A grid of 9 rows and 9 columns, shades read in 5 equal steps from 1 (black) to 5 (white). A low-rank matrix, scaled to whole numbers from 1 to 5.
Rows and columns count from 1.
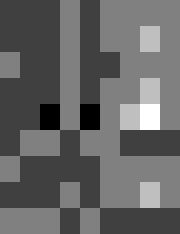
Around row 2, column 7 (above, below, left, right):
3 3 3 4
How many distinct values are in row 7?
2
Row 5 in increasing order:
1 1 2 2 3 3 3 4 5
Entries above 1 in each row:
9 9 9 9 7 9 9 9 9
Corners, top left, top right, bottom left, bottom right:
2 3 3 2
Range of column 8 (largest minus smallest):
3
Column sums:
21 20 19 24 19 25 26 30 25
